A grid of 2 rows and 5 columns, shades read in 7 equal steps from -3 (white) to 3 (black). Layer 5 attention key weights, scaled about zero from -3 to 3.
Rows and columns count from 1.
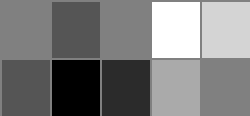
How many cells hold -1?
1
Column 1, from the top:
0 1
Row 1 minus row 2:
-1 -2 -2 -2 -2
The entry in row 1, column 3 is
0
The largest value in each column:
1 3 2 -1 0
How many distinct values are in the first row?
4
